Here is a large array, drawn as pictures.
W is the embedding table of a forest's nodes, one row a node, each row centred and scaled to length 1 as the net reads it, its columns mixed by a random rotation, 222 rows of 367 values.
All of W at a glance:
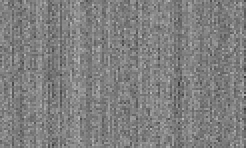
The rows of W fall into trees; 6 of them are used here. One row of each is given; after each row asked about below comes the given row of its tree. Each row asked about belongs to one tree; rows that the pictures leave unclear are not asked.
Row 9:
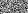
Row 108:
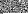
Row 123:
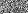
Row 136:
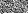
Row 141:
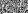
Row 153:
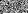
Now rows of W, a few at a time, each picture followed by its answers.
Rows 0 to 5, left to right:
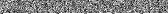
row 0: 123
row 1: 108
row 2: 108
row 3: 153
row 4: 153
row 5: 108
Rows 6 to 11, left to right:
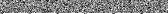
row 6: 136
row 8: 153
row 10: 108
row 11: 153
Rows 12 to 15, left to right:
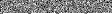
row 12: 9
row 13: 153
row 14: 108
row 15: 136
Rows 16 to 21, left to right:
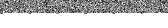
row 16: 153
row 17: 108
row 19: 123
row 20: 108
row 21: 136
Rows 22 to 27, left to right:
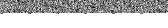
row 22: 123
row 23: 108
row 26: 108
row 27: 123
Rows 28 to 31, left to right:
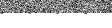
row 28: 136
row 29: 136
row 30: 153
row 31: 123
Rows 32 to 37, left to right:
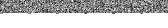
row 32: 141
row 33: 9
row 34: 123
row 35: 108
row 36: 108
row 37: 153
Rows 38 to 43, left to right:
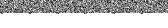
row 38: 136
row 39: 136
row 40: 108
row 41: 9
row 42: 136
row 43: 153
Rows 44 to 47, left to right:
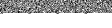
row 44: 141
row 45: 153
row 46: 153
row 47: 136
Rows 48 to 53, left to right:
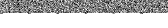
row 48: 108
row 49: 153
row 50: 153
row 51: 136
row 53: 108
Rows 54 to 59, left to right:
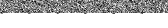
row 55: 153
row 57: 153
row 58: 123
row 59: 136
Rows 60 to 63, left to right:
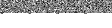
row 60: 136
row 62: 108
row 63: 108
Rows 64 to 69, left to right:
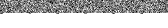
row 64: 153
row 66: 153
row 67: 108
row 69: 123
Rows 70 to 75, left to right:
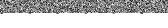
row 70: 153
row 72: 136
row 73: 136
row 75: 136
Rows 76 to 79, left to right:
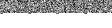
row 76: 123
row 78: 108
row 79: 153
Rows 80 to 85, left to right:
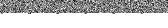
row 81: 123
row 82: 123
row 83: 153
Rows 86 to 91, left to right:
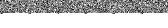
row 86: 153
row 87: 153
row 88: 136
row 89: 136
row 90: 123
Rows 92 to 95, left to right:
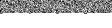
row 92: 153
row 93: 136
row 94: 153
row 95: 123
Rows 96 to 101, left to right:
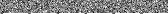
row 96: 136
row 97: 153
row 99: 123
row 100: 153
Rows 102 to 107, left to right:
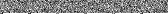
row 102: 123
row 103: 123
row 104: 141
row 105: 9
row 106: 108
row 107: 123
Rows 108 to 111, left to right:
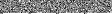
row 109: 136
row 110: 9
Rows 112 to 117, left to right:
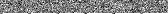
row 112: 153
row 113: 9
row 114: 136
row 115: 108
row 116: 123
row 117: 108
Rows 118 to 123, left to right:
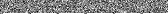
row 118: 9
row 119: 108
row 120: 108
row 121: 123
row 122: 136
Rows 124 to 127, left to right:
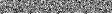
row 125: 136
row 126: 136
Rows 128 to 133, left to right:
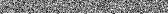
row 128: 136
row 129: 141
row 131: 153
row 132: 123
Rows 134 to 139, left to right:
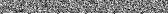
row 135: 108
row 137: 136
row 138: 136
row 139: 136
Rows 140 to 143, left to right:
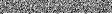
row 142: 136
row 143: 136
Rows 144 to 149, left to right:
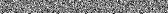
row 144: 136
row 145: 123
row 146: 136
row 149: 108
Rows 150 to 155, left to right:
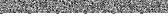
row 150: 123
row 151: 108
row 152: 153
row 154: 108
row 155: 108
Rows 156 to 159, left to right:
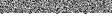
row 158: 153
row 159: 153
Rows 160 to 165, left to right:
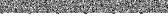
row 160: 136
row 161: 108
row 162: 108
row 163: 108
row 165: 108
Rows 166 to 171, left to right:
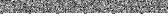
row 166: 123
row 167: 136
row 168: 108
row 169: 9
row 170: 108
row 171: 108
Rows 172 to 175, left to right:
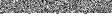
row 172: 136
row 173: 123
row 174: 153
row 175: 123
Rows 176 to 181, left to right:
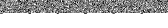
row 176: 123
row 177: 153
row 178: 153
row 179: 153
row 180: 108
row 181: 123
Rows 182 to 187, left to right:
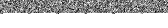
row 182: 153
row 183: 153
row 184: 136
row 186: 108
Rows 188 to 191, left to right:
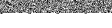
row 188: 153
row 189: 153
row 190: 123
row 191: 153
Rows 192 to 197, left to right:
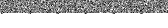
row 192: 136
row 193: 136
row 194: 108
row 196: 108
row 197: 153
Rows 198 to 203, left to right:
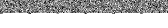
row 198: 153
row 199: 108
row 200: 136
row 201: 108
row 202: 123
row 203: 153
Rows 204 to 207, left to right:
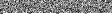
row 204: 153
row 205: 136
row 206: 136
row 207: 136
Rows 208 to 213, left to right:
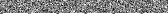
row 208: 141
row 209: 9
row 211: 136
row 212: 153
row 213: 136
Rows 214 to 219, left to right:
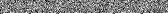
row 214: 9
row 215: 123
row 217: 136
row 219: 123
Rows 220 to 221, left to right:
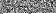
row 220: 108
